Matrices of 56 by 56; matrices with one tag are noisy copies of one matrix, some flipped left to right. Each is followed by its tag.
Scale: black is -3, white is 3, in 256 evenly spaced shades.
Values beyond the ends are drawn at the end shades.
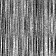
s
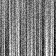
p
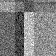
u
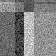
u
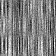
s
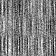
s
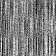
s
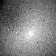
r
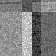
u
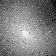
r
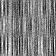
s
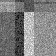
u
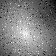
r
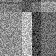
u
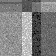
u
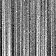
p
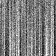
p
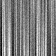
p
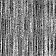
s
